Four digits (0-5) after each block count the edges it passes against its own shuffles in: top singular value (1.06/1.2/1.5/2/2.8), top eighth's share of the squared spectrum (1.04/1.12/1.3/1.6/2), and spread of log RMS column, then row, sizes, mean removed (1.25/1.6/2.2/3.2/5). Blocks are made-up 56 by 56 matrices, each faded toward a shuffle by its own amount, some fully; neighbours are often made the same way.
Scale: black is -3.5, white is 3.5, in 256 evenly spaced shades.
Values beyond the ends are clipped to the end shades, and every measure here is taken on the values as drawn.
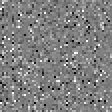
2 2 1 0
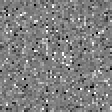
2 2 1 0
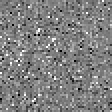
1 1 1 0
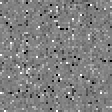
1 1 0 0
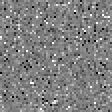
0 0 0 0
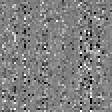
3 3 3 0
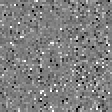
2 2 1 0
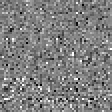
3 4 0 2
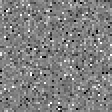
0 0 0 0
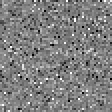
1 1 0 0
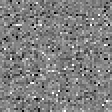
3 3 1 2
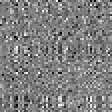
4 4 2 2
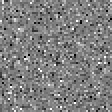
0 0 0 0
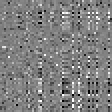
5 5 3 3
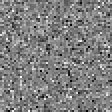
3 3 1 1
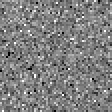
1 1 0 0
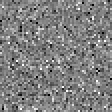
2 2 0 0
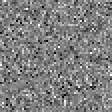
1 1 0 0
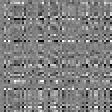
5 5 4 4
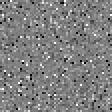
0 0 0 0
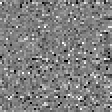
3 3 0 2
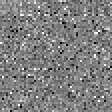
3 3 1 1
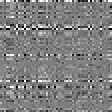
5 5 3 4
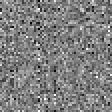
4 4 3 1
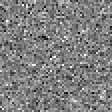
2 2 0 0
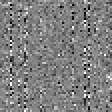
2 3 3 0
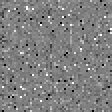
0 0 0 0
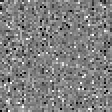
1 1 1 0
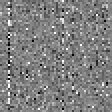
2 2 2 0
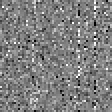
2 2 3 0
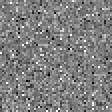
0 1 1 0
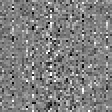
2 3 3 0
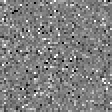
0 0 1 0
